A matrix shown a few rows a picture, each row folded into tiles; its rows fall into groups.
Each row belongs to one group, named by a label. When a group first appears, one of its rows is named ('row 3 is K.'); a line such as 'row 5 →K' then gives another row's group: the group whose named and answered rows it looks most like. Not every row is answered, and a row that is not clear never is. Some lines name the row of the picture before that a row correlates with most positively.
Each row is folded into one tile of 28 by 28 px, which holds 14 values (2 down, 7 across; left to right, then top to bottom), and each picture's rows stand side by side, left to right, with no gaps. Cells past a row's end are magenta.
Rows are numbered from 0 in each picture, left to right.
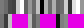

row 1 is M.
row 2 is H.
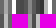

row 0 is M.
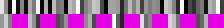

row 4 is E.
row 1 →M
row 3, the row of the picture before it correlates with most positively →0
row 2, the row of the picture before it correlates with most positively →1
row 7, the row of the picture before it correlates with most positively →1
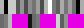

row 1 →H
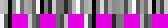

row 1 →M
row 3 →E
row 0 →E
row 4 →H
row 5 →M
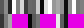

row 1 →H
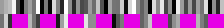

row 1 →M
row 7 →M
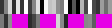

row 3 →E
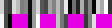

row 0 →E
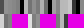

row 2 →M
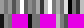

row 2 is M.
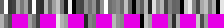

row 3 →H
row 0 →E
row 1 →E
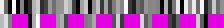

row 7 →E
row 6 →H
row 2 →M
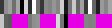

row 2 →E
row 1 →E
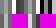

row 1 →M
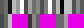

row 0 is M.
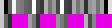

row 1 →E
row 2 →E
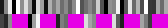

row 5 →E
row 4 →E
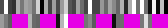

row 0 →E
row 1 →M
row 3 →E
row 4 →H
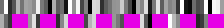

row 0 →E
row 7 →H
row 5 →E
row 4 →M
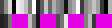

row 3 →M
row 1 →E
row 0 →H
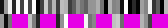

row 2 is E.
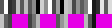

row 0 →E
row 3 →E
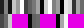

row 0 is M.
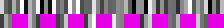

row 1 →M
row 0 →H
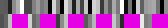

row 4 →M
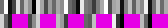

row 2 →M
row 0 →E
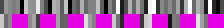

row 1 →M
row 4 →E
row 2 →M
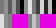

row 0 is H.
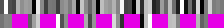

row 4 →M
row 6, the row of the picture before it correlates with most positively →1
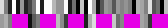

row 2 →M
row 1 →H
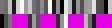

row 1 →H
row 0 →H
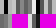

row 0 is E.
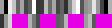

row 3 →M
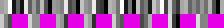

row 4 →M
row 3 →M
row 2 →M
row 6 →E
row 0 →M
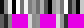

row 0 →H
